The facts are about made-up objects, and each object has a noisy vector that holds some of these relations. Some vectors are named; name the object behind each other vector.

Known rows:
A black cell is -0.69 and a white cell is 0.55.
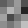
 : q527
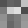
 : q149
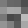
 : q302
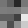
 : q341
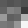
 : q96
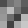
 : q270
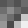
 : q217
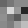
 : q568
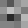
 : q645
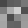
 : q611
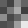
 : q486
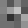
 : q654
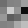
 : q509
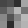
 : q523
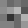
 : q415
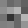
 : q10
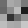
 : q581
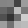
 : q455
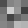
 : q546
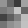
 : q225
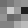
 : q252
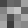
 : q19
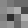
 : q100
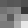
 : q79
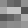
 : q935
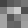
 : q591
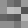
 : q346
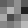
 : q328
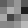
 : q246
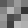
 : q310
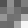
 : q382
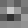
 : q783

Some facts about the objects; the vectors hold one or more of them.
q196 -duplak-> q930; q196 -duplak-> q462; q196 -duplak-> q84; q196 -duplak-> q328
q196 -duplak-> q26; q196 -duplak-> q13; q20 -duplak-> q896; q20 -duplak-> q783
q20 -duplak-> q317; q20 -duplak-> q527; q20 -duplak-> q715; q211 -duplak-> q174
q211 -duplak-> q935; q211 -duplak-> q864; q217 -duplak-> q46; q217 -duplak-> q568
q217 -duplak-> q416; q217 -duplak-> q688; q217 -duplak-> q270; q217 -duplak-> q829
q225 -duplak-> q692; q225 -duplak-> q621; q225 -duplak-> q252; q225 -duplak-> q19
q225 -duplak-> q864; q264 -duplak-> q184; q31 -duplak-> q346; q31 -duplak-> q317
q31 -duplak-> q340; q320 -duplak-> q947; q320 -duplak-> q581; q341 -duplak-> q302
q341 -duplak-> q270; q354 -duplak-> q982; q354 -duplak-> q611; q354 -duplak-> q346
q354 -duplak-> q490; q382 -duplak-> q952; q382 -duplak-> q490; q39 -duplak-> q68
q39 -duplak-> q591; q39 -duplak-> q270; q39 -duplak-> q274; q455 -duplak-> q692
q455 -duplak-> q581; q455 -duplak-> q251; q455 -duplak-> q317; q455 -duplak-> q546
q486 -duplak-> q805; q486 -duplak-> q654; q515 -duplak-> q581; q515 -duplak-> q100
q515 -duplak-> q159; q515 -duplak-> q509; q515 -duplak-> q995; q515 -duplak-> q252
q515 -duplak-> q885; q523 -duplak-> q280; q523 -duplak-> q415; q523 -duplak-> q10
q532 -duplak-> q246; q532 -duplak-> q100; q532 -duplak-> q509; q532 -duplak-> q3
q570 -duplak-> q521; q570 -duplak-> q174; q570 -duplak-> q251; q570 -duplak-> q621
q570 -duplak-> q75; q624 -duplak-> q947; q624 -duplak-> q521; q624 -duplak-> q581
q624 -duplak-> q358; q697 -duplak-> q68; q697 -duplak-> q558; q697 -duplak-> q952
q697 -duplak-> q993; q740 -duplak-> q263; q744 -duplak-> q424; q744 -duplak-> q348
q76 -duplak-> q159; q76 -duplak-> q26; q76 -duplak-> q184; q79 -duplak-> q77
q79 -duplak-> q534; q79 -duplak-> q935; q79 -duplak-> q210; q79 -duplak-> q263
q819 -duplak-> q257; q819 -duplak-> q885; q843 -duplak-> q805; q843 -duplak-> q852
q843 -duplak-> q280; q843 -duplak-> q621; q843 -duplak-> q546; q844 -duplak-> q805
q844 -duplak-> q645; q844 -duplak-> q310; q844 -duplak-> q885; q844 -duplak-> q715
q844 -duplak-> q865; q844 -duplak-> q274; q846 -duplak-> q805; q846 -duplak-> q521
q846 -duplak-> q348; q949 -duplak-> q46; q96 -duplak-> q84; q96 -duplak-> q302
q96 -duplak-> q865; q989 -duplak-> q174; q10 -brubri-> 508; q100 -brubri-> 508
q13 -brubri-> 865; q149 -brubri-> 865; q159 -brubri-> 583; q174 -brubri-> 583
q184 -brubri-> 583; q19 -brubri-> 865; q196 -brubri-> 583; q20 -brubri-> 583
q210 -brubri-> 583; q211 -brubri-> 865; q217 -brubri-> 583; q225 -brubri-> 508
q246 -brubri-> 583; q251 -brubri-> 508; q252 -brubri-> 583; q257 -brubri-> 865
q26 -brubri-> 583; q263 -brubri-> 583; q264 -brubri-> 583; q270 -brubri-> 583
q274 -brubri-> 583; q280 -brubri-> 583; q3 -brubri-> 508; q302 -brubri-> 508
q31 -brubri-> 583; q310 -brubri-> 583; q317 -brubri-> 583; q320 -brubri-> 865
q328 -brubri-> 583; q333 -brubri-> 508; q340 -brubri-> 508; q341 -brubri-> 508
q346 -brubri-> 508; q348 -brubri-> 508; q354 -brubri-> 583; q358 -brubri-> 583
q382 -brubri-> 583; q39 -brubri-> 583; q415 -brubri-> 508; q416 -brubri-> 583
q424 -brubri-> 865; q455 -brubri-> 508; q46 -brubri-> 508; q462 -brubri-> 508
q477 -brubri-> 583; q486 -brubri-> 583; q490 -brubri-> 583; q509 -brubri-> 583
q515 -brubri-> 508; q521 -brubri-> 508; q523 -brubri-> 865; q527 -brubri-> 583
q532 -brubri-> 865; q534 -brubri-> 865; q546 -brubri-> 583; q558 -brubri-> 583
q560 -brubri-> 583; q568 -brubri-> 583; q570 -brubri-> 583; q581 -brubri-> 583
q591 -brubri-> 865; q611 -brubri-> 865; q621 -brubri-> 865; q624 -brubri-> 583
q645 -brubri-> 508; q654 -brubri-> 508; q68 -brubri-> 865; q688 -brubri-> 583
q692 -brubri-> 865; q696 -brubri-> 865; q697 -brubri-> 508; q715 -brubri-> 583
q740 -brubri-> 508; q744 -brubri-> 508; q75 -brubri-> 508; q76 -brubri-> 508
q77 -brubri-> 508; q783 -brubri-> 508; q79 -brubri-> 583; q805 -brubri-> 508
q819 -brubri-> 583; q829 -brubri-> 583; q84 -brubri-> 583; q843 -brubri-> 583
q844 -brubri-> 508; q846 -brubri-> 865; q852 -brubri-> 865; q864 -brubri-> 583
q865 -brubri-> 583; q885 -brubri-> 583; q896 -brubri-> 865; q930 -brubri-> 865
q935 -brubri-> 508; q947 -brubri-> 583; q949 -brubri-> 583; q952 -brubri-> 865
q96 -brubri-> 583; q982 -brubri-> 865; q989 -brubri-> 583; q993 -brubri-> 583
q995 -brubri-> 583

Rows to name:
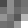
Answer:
q39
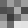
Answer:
q624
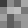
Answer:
q534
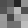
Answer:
q532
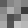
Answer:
q317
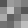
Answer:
q84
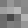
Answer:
q75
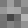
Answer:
q3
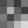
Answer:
q196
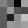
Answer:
q76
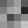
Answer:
q358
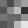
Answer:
q843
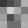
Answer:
q952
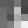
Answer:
q570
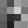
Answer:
q805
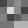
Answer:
q280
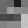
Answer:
q697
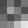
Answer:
q20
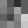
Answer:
q740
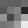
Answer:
q819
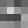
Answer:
q46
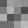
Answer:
q885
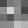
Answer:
q864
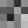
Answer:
q515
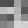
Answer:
q174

